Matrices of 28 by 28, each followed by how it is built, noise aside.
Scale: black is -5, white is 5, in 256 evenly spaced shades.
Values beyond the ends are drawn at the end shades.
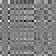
low rank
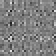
low rank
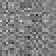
low rank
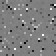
sparse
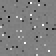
sparse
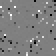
sparse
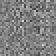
low rank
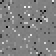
sparse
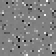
sparse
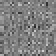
low rank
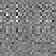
low rank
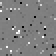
sparse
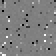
sparse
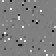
sparse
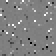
sparse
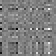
low rank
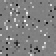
sparse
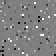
sparse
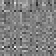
low rank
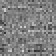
low rank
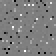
sparse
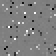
sparse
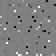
sparse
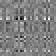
low rank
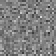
low rank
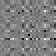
low rank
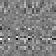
low rank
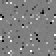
sparse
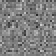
low rank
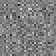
low rank
